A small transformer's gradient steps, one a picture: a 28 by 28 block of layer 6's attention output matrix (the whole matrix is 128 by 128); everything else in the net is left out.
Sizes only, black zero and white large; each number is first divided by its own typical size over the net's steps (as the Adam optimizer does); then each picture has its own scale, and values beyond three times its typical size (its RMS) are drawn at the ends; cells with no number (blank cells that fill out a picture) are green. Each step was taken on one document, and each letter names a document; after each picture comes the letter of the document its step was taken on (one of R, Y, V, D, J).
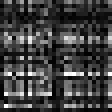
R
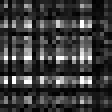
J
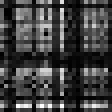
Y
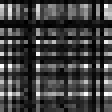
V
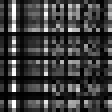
Y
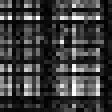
R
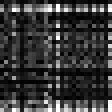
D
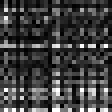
V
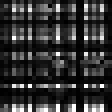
D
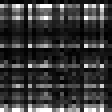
D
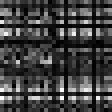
V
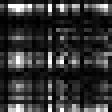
D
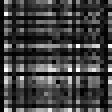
R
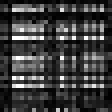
D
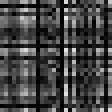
R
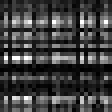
J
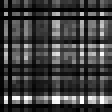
J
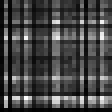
J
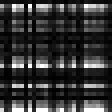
D
